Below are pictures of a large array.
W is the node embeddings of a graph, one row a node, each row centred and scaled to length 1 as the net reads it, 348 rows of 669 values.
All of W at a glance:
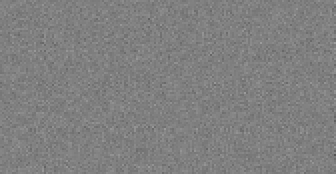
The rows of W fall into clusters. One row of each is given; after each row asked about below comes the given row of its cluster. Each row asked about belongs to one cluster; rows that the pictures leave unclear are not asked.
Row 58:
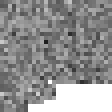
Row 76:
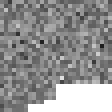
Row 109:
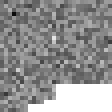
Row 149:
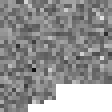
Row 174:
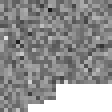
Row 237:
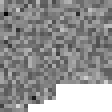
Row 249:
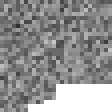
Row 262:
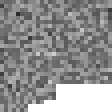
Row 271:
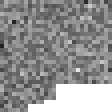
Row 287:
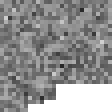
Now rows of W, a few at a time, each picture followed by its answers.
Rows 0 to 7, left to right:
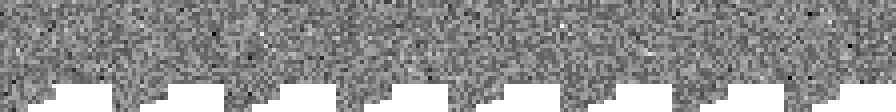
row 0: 109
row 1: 262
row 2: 76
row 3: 249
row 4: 262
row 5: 271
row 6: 237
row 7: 58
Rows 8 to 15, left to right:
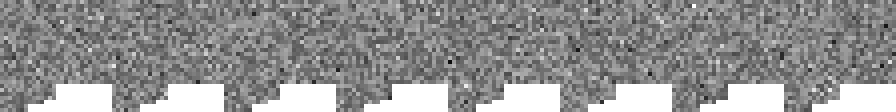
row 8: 149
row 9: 271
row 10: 58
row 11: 287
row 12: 249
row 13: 174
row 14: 287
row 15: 58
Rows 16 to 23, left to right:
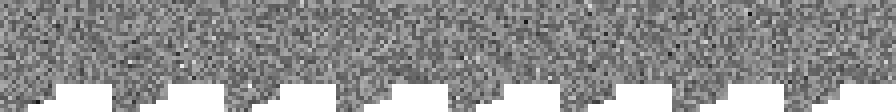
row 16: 149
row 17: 76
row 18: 271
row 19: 109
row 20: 149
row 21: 149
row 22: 76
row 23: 109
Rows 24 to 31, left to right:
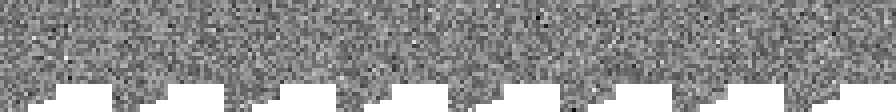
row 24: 249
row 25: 149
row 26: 237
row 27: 149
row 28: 149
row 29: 109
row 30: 109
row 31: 262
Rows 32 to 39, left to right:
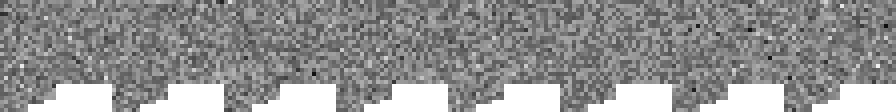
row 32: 109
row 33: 271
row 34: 174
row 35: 237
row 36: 262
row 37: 76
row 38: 76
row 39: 58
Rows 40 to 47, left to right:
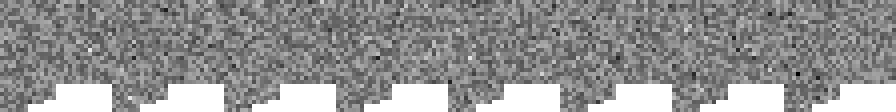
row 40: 149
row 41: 174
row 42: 262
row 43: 249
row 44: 174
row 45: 149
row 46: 271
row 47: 237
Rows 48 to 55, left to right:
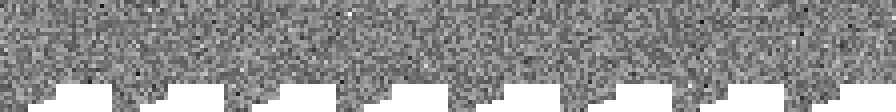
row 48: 58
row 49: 174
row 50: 109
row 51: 109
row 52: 271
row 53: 262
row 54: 249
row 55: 76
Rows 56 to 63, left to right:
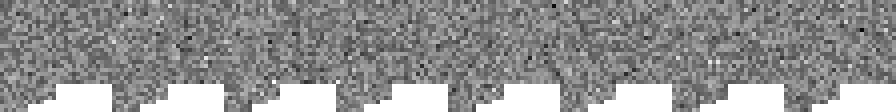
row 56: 262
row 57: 58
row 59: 174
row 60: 237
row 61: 174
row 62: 287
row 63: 149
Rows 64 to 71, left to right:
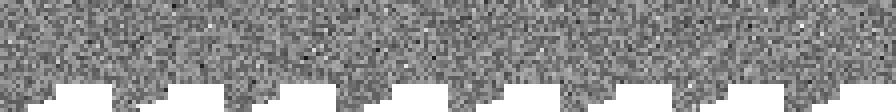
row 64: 149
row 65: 249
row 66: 149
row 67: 76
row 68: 249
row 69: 174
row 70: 249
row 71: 76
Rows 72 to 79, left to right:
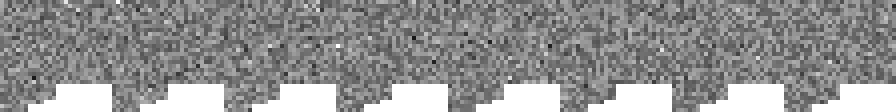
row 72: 237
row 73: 174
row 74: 249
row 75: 271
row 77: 287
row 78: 76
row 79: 149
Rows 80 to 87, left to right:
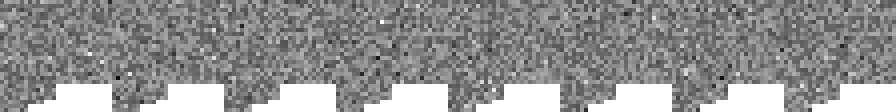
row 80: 271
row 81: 149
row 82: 76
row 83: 249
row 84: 237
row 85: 237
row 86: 237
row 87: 249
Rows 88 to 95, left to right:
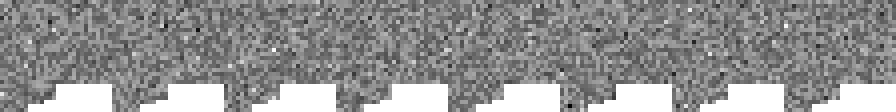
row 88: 287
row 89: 262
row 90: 109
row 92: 76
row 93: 287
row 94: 262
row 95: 271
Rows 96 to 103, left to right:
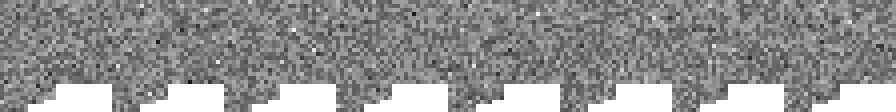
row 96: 109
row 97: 58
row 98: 149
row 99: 237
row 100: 287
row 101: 237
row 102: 287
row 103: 287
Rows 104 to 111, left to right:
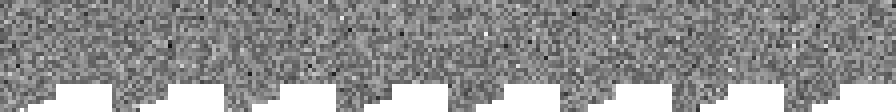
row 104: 262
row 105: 249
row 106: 174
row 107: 287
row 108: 76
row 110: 237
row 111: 76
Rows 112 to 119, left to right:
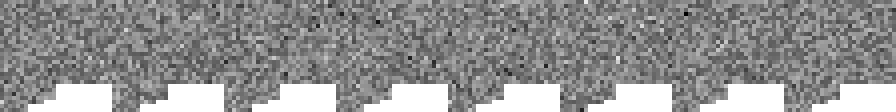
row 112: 109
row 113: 287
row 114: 249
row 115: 109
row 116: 109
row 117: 149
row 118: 109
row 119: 262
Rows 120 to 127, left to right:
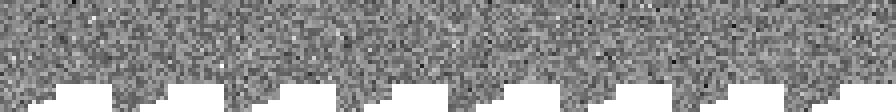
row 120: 262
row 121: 149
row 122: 109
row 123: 174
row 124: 76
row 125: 249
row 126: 249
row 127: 271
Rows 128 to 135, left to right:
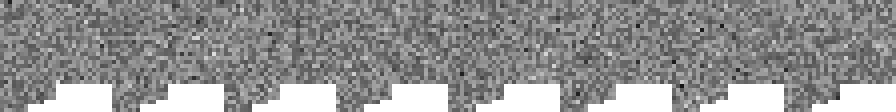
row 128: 76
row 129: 249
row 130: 58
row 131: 149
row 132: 237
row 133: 76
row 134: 262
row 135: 287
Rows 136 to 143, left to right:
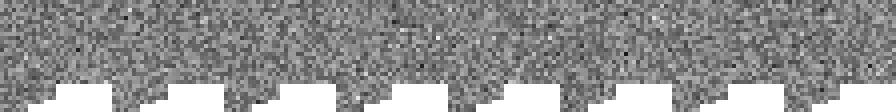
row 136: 237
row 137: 262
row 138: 149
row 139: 58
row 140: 58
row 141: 237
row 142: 262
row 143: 174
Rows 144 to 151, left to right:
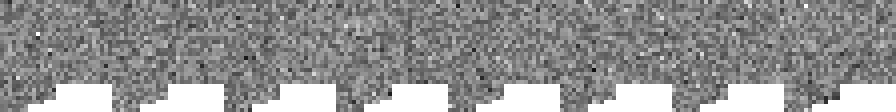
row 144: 76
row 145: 249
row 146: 237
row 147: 58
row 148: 237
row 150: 271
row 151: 287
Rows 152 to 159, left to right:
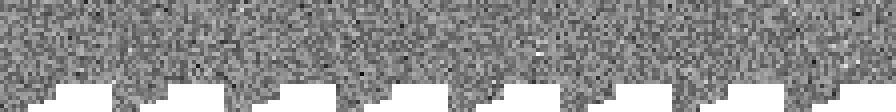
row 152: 271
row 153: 174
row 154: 262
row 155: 174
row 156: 271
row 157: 149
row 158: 237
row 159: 287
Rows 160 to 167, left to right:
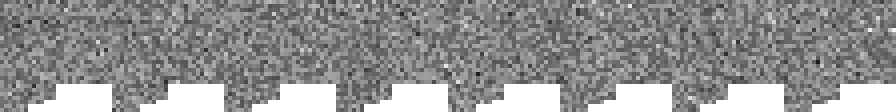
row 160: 249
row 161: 174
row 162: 271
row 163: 237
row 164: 262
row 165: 262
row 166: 174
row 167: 262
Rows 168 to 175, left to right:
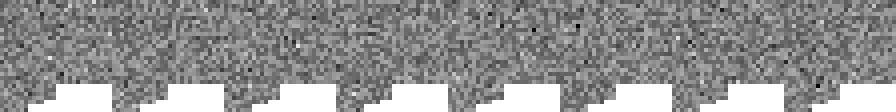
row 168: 249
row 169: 249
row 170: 271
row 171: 271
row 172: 262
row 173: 76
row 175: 249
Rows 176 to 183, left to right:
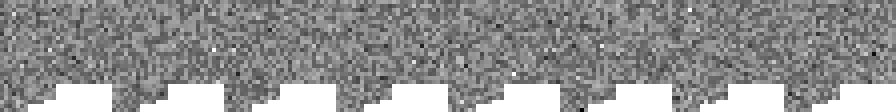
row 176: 109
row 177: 287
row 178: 237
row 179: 271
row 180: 262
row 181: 287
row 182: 262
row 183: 271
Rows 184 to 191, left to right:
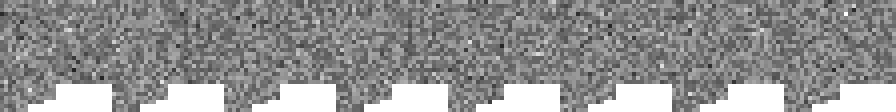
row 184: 109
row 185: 58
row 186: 262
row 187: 58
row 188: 271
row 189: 262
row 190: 76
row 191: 262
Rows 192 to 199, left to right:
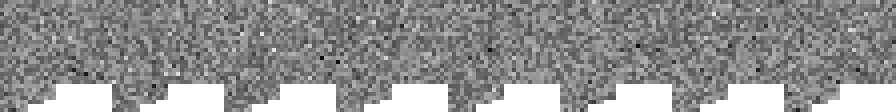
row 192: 109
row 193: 174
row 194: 76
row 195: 249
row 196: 237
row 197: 262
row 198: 249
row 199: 109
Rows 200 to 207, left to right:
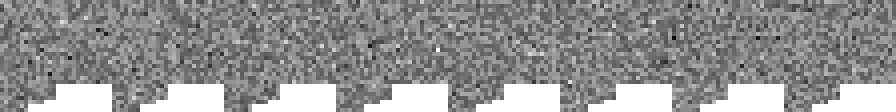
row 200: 287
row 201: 58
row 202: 149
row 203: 287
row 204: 271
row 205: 262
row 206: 249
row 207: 271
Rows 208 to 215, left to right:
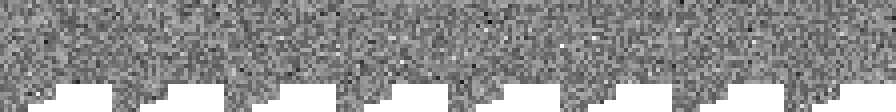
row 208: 58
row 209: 287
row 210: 174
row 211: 109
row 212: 109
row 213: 271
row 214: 76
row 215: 237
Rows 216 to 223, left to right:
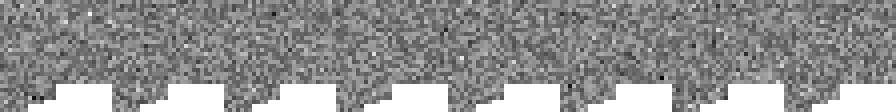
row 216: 287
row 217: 271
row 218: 271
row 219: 262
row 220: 262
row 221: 109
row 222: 237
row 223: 271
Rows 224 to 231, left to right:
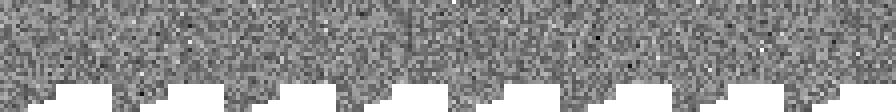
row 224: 287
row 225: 58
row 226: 149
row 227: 58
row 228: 174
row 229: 76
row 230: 149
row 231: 58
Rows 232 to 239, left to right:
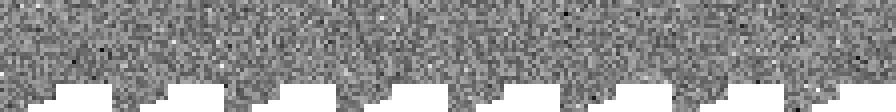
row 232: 287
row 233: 149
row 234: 76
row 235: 174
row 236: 174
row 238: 271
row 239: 109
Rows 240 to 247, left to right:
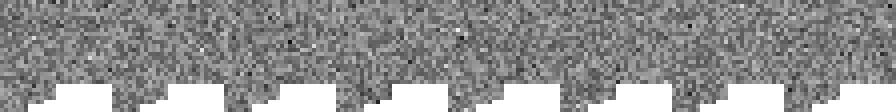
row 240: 249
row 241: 149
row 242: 174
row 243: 287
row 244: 174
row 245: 237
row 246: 76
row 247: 237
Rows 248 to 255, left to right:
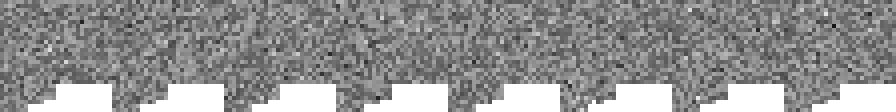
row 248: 109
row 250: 76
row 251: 287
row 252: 76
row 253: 262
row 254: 262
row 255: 262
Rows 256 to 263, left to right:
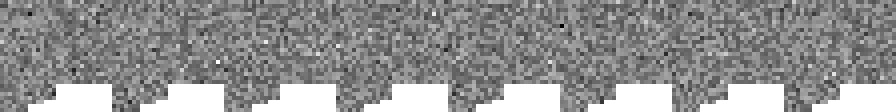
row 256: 58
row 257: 58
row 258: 271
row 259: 271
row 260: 271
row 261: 271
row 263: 58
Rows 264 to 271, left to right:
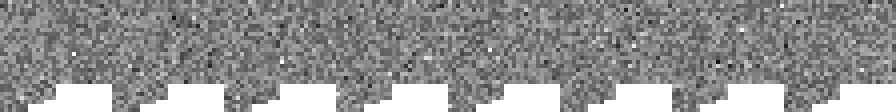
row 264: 58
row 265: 58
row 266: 149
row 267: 249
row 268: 237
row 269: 76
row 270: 149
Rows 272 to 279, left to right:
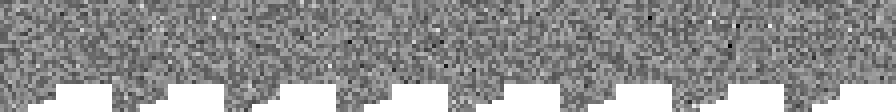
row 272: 262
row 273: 149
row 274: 271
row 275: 149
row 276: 174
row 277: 149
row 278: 249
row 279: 237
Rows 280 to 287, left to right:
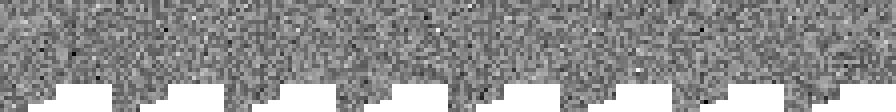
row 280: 58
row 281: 237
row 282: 237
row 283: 149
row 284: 237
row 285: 271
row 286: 262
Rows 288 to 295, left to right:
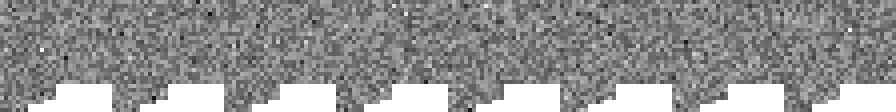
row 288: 237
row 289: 271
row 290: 76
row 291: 58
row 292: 287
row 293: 262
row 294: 262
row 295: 58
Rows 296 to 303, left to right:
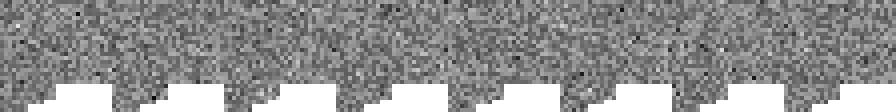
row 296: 76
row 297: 271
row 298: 237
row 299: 271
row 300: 174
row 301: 271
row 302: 76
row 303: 271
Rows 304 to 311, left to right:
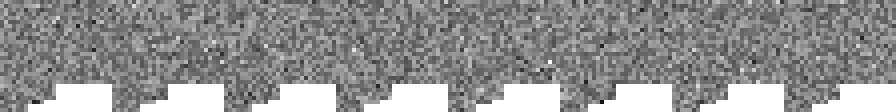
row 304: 149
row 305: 287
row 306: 76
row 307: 174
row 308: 109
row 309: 287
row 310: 271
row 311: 271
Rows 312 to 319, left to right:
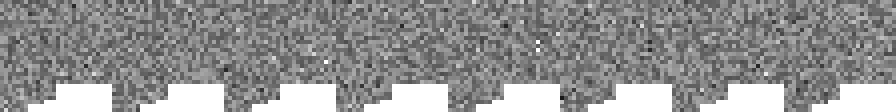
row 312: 174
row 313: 237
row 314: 271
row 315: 262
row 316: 149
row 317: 149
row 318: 174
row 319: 76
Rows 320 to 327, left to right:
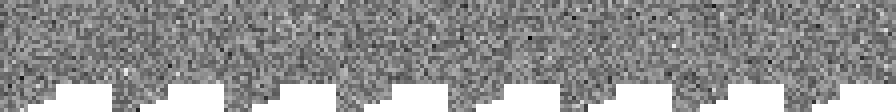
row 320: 109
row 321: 237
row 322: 287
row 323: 174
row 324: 249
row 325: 237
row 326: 271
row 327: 149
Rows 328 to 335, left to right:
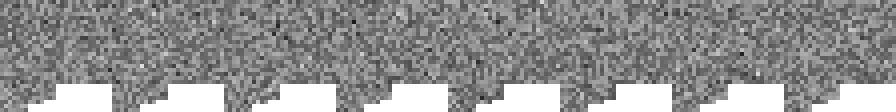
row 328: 249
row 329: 262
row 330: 262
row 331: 174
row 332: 287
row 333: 287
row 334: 109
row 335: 109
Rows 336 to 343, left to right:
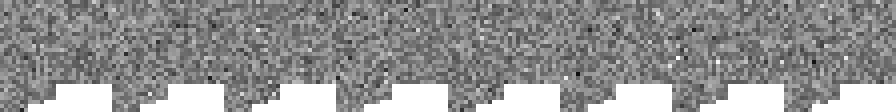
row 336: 287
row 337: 58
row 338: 271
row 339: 262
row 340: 271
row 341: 149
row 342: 287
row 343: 287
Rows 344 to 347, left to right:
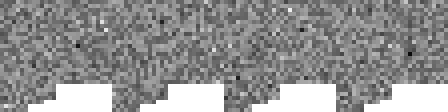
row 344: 262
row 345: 287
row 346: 76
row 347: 58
